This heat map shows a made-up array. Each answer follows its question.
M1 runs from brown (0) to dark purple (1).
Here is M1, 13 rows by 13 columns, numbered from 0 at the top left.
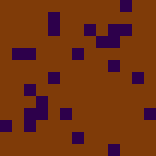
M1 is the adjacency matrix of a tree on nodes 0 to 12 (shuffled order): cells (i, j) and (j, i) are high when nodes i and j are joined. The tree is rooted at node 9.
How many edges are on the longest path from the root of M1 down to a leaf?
4
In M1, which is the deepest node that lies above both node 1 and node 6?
4
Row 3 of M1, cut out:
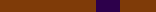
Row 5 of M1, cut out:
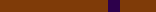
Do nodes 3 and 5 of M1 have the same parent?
yes
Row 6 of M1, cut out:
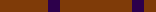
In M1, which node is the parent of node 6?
4
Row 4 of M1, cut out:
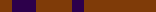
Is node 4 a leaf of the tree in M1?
no
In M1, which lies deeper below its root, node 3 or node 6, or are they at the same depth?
node 6
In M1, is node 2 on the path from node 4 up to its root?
yes
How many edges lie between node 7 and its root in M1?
2
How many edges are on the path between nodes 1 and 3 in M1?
4
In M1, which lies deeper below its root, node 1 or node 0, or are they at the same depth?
the same depth
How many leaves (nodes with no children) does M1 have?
7
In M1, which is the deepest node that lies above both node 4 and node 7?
2
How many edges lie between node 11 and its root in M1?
4
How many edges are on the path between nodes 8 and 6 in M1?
5
